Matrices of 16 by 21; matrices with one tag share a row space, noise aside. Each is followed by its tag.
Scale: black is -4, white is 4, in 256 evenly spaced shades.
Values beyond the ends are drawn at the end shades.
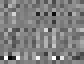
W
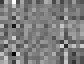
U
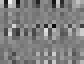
W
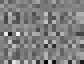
W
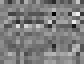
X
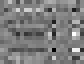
X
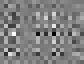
W
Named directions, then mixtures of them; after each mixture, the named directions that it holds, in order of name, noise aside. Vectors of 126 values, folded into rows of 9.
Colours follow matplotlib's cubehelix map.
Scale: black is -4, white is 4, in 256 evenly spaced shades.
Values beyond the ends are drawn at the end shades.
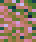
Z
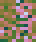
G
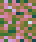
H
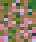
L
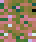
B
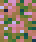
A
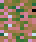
B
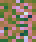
G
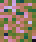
A, H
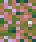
H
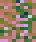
G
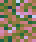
G, H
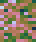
A, Z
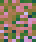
G, H, Z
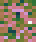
G, H, L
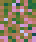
L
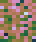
A, B, G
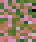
B, H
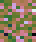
B, L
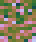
L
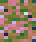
A, G, Z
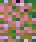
H, Z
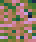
G, L, Z
